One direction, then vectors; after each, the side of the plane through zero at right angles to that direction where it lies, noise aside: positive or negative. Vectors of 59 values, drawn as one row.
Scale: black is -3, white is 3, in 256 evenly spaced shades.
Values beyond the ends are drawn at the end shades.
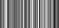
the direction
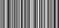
positive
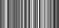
positive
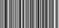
negative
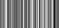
positive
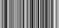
negative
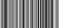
negative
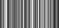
positive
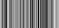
negative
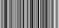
negative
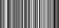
positive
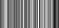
positive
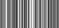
positive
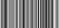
negative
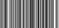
negative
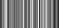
positive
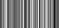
positive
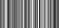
positive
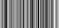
negative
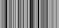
negative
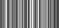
positive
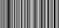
positive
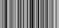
negative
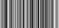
negative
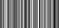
positive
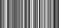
positive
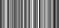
positive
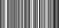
positive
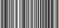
negative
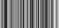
negative
